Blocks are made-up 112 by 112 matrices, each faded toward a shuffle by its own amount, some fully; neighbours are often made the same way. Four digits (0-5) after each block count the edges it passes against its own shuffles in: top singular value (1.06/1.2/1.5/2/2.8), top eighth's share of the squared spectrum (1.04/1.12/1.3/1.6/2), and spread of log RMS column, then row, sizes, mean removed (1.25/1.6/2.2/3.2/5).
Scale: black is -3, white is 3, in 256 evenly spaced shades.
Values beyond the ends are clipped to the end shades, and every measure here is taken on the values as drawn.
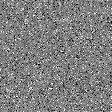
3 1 0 0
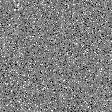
2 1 0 0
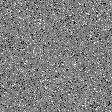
0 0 0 0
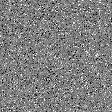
3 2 0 1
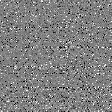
4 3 1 2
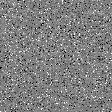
3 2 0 1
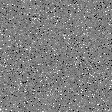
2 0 0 0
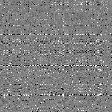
5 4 2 3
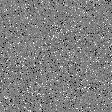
0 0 0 0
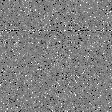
3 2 0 1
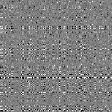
5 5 3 4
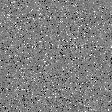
3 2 0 1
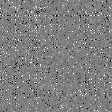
4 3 1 2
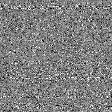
1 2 0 3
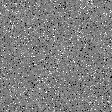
1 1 0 0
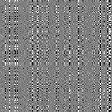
5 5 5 3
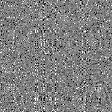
4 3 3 2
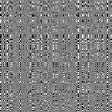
5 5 4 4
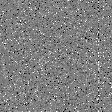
3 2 1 0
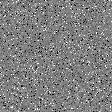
2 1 0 0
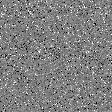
0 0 0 1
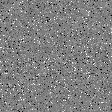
0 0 0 0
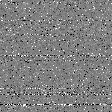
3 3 0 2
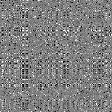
5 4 3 3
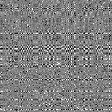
5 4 3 4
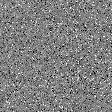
0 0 0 0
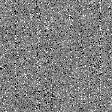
1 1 3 0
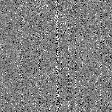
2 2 3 0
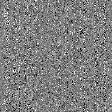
1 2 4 0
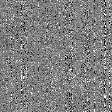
2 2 4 0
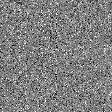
1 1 2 0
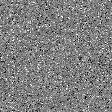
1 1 1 0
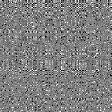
5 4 3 3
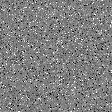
2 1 0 0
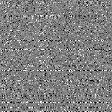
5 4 2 3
